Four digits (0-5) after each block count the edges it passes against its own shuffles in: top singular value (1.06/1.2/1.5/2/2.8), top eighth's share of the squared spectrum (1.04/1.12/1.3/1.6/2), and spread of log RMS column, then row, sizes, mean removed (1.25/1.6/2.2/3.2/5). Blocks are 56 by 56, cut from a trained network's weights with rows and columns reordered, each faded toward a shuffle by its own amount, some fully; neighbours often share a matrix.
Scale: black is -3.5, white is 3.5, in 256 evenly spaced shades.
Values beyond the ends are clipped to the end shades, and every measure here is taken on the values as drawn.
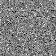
2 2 0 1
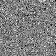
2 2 0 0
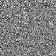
3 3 1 2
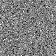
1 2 0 0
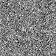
1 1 0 0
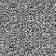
3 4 2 1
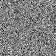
2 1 0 0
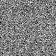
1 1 0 0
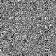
3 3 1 1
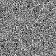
3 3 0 0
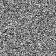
2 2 0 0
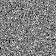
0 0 0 0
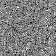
2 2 0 0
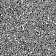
0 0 0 0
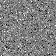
1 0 0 0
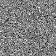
1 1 0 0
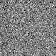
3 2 0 0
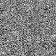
3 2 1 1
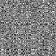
4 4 1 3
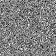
2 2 0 0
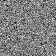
0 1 0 0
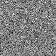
2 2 0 0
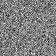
0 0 0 0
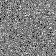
0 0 0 0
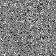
2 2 1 0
